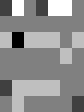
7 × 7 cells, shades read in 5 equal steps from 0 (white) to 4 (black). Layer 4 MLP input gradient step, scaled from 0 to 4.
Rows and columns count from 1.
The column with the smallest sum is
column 5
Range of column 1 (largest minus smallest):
2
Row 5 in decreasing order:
2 2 2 2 2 2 2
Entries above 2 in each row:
2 0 1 0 0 1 1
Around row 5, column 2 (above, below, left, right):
2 1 2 2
